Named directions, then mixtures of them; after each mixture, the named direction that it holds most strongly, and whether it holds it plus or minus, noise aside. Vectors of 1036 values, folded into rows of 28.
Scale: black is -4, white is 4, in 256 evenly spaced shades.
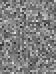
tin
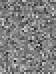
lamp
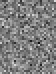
lamp, plus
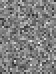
lamp, minus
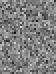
tin, minus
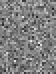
lamp, minus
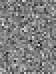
lamp, plus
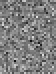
lamp, plus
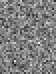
lamp, minus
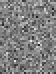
lamp, minus
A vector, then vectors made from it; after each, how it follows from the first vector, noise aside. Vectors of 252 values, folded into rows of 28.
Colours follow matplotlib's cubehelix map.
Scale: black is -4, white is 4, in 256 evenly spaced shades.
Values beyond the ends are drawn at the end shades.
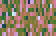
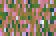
reversed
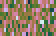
reversed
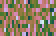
reversed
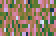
reversed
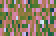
reversed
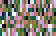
scaled up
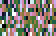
scaled up
